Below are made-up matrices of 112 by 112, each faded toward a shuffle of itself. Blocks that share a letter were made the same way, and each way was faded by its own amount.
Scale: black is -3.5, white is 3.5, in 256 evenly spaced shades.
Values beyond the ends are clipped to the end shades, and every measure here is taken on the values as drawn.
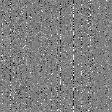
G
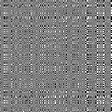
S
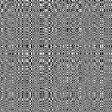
S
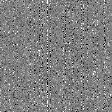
G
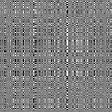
S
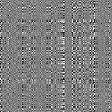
S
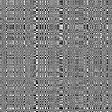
S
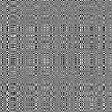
S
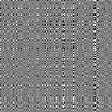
S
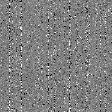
G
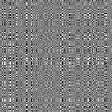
S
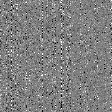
G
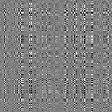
S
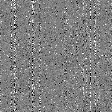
G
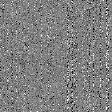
G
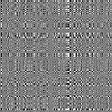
S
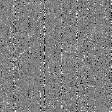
G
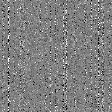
G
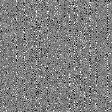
G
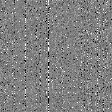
G
